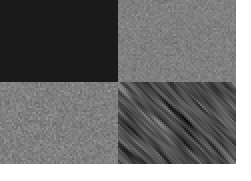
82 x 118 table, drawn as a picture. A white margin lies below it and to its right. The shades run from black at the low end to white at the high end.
The table splits into 2 rows of 2 panels. Panel 1,1: very low, flat. Panel 1,2: middling, fine-grained, faint in contrast. Panel 2,1: middling, fine-grained, faint in contrast. Panel 2,2: low, slanting down to the right.
